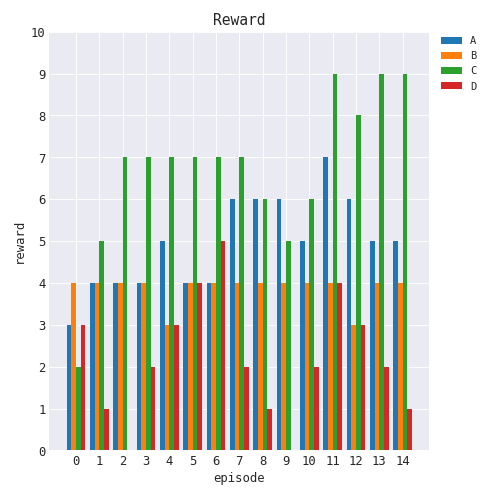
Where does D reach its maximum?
6
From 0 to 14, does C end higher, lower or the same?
higher
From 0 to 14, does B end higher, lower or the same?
the same
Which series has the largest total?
C
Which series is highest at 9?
A
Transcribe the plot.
Title: Reward
x-axis: episode, ticks 0 1 2 3 4 5 6 7 8 9 10 11 12 13 14
y-axis: reward, ticks 0 1 2 3 4 5 6 7 8 9 10
Legend: A, B, C, D
Values:
A: 3 4 4 4 5 4 4 6 6 6 5 7 6 5 5
B: 4 4 4 4 3 4 4 4 4 4 4 4 3 4 4
C: 2 5 7 7 7 7 7 7 6 5 6 9 8 9 9
D: 3 1 0 2 3 4 5 2 1 0 2 4 3 2 1
